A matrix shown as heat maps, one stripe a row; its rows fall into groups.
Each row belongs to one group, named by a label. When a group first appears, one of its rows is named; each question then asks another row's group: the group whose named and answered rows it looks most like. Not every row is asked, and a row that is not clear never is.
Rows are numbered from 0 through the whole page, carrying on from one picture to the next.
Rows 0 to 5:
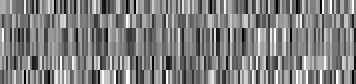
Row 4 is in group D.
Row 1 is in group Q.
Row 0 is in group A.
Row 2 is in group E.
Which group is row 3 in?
E
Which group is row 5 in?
Q
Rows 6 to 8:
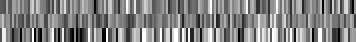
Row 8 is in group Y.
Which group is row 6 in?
Q
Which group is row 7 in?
E
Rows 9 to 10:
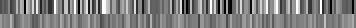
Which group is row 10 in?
D
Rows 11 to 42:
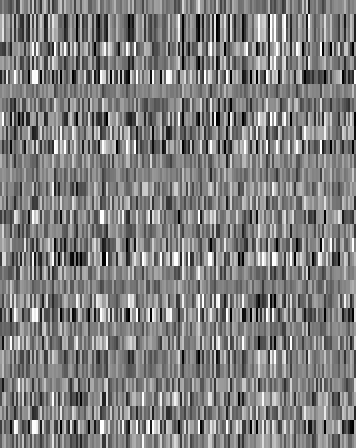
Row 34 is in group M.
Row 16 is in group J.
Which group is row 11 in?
M
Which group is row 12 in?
E
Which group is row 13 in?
E
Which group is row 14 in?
Q
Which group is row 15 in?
E
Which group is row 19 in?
E
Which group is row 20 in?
D
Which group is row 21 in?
Q
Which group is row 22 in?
D
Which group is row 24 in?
Y
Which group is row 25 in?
D
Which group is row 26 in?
J
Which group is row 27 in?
E
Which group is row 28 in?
A
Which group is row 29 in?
Y
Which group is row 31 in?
D
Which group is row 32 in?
M
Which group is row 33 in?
J
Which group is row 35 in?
M
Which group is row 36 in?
E
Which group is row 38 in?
M
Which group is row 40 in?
D
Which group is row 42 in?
Y
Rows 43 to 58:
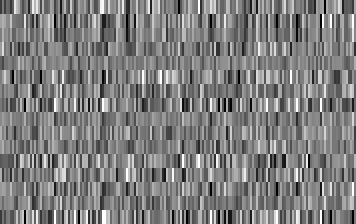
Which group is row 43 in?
J
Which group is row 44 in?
A
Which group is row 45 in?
A
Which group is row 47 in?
M
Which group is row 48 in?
Y
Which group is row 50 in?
Q
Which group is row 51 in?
A
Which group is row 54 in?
M
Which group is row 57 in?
D
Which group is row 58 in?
Q
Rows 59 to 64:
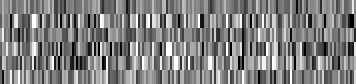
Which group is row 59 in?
A
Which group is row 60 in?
J
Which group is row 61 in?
E
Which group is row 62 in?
J
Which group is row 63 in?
Y
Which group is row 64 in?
M
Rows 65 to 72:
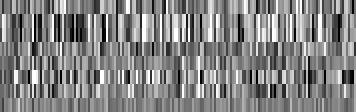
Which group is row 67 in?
Y
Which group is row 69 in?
M
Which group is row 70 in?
J
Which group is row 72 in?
M
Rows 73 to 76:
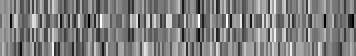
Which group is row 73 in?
E
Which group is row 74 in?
J
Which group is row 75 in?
E
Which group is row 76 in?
Y
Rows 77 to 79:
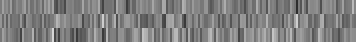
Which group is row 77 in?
A
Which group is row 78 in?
Q
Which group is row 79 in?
Y
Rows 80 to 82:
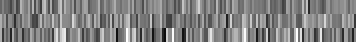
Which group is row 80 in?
M
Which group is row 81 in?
D
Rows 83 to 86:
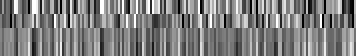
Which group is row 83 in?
J
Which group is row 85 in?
D
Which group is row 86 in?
D
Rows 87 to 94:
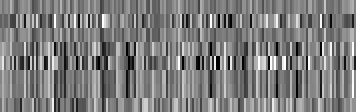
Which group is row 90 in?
A
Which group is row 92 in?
A
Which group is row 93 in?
A
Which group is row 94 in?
Y
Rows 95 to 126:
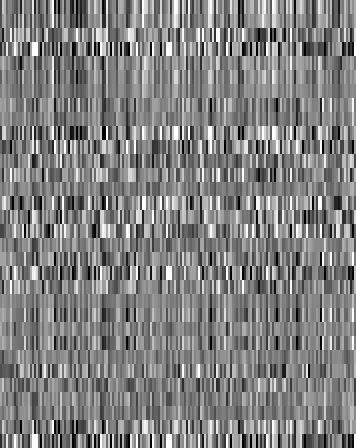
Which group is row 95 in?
Y
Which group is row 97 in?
M
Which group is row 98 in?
J
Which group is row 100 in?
Y
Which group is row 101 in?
Y
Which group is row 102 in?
A
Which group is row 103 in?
A
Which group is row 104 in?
Y
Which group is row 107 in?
M
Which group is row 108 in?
D
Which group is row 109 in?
Y
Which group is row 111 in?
Q
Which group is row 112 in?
D
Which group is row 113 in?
A
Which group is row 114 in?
J
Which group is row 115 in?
M
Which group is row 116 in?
A
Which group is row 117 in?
A
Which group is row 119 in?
A
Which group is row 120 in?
M
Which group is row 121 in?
M
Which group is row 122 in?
E
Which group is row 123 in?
D
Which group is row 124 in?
D
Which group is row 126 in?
J
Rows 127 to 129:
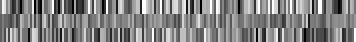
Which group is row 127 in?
Y
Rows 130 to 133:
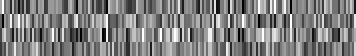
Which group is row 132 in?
Y
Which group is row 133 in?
J
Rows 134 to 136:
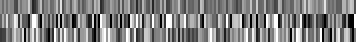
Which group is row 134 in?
D
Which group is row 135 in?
J
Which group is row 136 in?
Q
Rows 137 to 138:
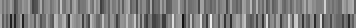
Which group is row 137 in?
D
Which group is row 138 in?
Q
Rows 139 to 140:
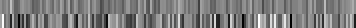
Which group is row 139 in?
D
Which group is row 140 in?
E
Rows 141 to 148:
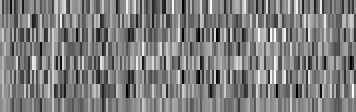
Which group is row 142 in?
D
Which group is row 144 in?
Y
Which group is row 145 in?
J
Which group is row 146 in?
E
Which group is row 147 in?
A
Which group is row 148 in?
Y
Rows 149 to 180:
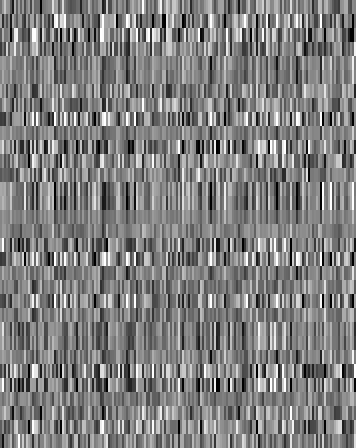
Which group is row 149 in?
Y
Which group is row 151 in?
J
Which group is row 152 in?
J
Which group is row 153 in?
A
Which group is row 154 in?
A
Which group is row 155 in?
D
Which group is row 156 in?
Y
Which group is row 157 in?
Q
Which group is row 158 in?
A
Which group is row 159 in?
E
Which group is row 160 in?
J
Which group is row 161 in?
M
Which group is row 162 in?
A
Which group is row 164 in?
A
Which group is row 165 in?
Y
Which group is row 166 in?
E
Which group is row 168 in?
A
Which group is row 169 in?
D
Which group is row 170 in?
Q
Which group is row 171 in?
D
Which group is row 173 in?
E
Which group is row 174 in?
A
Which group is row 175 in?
J
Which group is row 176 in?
E
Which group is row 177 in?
D
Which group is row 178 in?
Y
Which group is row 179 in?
J
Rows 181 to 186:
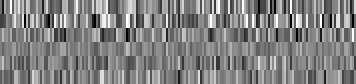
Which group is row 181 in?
M
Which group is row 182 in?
Q
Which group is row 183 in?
A
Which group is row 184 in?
Q
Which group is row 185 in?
E
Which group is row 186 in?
J
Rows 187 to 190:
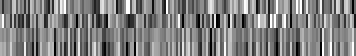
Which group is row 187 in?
Q
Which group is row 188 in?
E
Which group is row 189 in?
A
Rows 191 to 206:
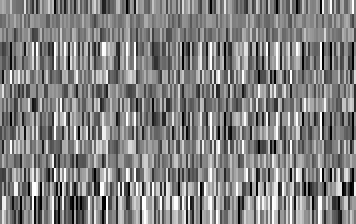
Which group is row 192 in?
Q
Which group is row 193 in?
D
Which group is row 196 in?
M
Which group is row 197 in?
E
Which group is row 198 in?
D
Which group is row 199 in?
Q
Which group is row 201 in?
M
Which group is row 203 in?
Q
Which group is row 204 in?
J
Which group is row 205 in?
Y
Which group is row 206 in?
Y
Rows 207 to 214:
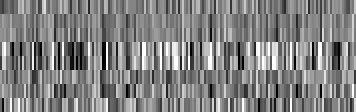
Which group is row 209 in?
A
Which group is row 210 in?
Y
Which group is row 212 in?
D
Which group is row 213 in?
A
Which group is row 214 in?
M
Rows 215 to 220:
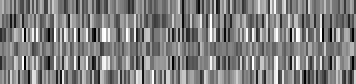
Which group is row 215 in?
E
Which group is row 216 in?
Q
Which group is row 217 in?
Q
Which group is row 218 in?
D
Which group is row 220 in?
J
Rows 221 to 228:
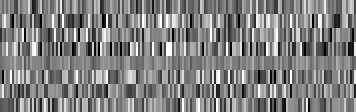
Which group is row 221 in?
D
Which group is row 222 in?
Y
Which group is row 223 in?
Q
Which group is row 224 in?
J
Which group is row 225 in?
Q
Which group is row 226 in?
M
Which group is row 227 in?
E
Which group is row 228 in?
M
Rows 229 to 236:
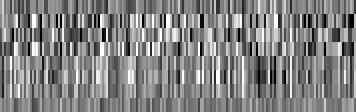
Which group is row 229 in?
E
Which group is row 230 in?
J
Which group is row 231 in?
Y
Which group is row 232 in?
J
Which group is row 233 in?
M
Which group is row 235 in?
M
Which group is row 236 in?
D
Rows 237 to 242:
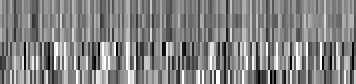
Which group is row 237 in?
D
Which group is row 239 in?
D
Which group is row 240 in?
Q
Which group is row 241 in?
Q
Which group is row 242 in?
M
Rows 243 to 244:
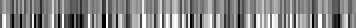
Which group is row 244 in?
Y
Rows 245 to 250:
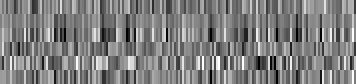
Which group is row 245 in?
D
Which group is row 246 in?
A
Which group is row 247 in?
A
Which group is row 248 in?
E
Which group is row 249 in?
M
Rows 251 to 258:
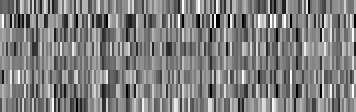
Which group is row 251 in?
M
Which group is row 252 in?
E
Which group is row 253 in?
A
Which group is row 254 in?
D
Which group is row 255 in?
A
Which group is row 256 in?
M
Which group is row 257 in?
A
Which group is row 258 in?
Y
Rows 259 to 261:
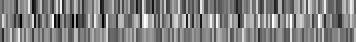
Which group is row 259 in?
D
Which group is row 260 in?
Y
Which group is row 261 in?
M
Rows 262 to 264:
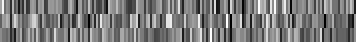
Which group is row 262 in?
E
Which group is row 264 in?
Q
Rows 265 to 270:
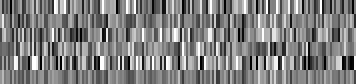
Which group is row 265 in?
Q
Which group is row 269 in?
J
